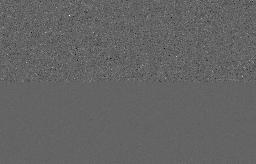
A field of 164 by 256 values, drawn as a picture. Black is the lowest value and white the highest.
A few values lie far out on both sides of the bulk. No row or column stands out. Neither half mirrors the other. There is no overall slope. The bottom part is calmer, past a seam about 50% of the way down. The grain is fine, like static.
